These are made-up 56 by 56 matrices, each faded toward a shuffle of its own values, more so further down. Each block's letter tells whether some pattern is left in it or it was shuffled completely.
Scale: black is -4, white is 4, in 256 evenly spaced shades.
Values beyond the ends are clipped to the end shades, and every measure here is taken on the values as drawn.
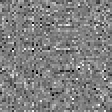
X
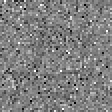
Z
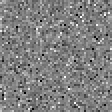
Z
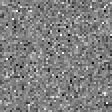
Z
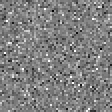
Z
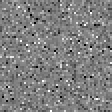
Z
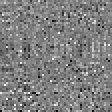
X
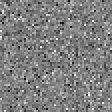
Z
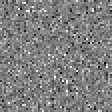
Z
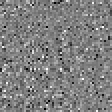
X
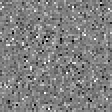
Z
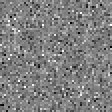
Z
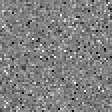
Z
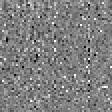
X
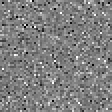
Z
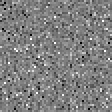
Z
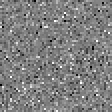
Z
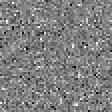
X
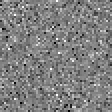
Z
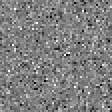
Z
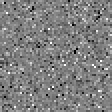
Z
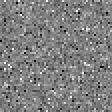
Z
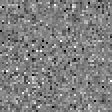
X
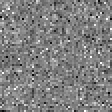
X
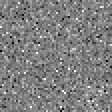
Z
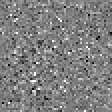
X
